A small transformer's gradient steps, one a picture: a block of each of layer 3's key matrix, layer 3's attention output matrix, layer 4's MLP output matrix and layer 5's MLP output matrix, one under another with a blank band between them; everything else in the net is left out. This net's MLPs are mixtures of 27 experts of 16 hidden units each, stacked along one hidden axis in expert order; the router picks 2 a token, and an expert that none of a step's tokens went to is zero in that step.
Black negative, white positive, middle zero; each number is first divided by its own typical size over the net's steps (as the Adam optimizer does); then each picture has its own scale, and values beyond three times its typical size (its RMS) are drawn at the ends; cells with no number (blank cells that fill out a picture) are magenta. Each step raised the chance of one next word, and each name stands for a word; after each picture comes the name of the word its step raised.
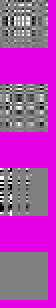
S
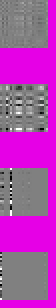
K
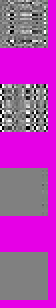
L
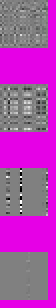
K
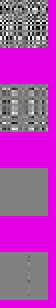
K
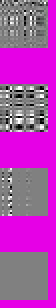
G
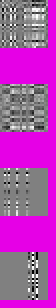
S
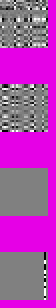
L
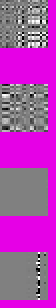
S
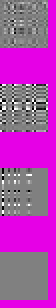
S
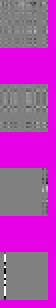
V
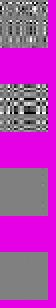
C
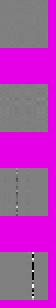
C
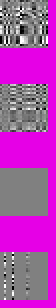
S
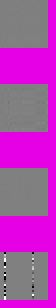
K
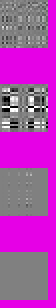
V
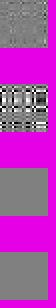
V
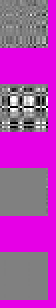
V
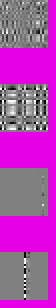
K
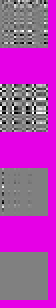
C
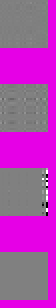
C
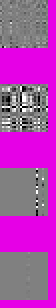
V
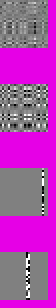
G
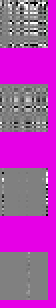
V
